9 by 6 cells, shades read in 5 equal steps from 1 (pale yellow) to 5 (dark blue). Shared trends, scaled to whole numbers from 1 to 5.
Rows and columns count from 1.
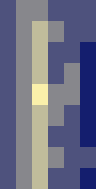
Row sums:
22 20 22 21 19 21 22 20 22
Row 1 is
4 3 3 4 4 4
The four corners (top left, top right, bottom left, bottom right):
4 4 4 5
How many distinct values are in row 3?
4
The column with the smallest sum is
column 3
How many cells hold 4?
24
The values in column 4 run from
3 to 4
